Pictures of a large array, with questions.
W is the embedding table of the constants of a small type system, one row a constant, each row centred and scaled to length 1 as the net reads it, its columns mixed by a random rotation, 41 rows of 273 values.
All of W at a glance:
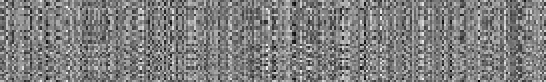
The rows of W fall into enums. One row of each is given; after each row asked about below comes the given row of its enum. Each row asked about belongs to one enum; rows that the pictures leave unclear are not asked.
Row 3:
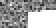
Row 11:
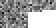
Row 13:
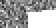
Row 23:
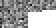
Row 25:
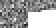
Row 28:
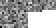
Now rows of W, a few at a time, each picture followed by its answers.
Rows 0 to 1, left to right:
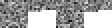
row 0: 3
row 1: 28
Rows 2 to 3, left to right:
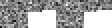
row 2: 28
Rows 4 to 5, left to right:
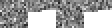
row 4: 25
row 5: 13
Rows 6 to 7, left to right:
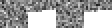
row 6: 13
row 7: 3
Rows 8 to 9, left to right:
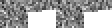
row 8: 13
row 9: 13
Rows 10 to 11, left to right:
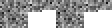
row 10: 11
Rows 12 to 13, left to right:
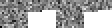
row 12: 28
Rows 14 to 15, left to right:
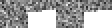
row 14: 13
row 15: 3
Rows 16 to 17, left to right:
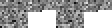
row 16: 28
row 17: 28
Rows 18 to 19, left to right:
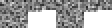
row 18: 3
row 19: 3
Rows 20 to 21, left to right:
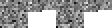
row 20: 28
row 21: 28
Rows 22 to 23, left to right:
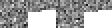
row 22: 25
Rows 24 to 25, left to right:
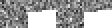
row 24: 13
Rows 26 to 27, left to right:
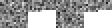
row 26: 3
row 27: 11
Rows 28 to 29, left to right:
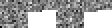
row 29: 25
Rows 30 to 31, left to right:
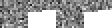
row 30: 23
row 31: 13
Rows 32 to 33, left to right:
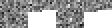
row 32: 11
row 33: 25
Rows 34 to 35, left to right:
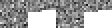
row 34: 25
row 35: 23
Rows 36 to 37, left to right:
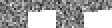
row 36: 3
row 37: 13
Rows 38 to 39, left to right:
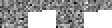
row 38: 23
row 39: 28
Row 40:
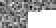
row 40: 3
